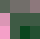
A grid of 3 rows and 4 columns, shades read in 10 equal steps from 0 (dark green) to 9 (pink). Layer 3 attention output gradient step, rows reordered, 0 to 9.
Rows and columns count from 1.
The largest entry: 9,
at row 3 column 1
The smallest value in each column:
3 2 0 1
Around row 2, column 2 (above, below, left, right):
4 2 8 2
